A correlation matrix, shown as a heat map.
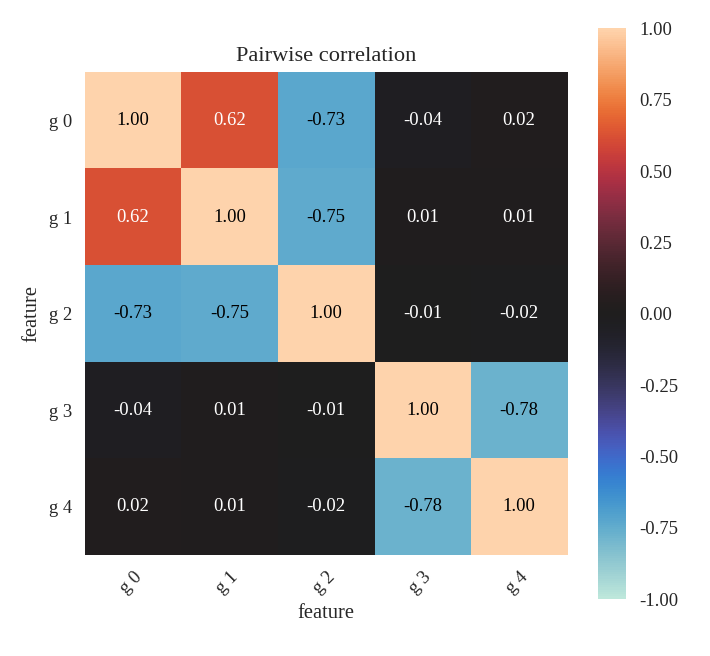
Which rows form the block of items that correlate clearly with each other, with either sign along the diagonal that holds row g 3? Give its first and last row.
g 3 to g 4
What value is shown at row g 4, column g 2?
-0.02
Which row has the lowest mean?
g 2
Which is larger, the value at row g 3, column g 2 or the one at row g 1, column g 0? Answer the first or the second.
the second
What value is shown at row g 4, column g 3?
-0.78
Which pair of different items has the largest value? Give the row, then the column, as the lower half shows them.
g 1, g 0
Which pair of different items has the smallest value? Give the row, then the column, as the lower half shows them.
g 4, g 3
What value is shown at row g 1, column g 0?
0.62
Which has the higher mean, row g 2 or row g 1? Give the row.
g 1
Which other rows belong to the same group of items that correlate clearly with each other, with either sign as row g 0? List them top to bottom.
g 1, g 2
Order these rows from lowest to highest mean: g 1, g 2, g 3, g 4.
g 2, g 3, g 4, g 1
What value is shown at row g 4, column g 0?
0.02
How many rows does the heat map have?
5
